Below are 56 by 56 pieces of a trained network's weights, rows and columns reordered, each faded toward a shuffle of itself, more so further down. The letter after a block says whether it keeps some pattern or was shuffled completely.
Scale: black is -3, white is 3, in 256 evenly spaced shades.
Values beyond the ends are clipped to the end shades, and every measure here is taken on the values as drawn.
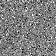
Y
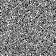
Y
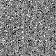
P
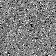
Y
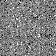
P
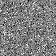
Y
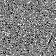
Y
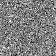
Y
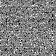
P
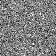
Y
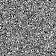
Y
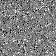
Y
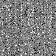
P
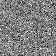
Y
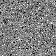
Y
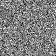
P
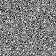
P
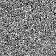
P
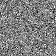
Y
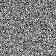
Y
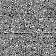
P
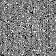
P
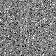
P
